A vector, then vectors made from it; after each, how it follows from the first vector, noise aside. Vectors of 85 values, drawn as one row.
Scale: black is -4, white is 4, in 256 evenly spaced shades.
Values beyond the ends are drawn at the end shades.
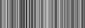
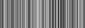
reversed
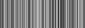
reversed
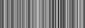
reversed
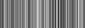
reversed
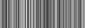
negated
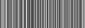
sign-scrambled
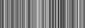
reversed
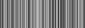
reversed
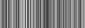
negated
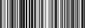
scaled up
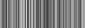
negated
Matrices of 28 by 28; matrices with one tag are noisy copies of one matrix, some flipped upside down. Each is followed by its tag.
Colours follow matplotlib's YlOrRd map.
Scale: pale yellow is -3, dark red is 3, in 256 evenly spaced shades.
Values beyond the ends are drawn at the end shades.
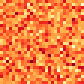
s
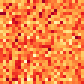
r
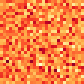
s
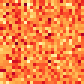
r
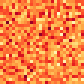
s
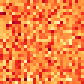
r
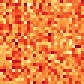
r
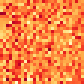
r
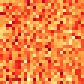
r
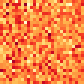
r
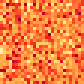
r
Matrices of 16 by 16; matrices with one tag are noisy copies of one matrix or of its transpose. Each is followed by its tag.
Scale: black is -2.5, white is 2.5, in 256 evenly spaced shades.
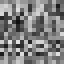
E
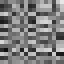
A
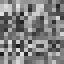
E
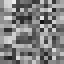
E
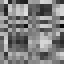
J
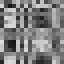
J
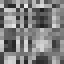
J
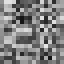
E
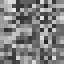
E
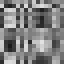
J
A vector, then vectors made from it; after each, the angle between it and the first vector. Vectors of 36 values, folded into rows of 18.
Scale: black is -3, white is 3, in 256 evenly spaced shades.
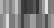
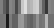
nearly opposite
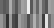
partly opposed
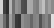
orthogonal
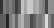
nearly opposite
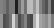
partly opposed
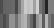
nearly opposite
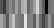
partly opposed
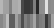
nearly parallel
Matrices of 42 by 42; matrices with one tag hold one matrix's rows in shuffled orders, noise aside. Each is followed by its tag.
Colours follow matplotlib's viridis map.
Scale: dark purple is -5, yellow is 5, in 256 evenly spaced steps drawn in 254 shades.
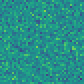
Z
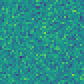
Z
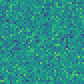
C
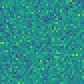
C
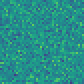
C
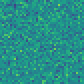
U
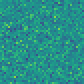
U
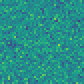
U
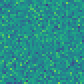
U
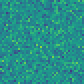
C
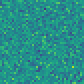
Z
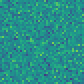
C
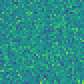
C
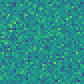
U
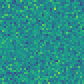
U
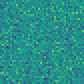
C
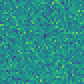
C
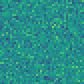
C
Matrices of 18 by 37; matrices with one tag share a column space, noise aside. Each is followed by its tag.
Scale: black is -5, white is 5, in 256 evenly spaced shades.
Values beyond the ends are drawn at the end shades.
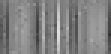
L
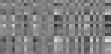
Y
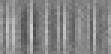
L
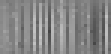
L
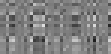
Y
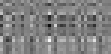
Y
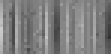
L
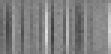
L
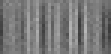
L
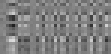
Y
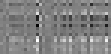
Y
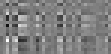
Y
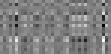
Y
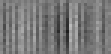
L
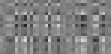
Y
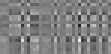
Y
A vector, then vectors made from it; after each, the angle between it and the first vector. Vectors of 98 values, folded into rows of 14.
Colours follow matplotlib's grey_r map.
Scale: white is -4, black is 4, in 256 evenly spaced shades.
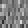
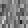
nearly opposite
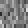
orthogonal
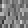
nearly parallel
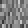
nearly parallel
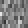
partly aligned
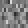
orthogonal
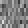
nearly opposite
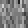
orthogonal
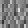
orthogonal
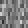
nearly parallel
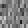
nearly opposite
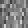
partly aligned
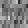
partly opposed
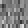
nearly opposite
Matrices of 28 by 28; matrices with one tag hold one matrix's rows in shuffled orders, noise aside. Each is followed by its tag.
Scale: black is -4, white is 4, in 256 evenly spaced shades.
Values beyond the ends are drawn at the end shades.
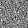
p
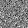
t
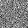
p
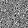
p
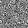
t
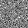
t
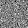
p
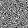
t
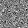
t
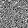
t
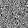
p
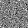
t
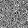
p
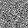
t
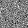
p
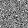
t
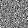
p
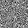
p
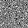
t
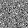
t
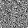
t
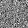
p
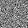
p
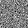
p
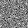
t
